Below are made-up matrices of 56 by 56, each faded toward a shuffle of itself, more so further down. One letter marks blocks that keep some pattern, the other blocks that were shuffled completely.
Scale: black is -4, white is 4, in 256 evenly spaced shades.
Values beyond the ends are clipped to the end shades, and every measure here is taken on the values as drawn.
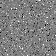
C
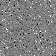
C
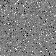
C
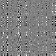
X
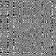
X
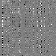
X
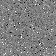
C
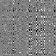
X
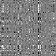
X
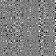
X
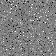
C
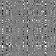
X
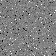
C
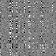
X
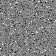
C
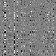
X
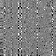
X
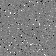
C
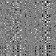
X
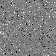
C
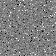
C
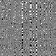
X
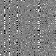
X
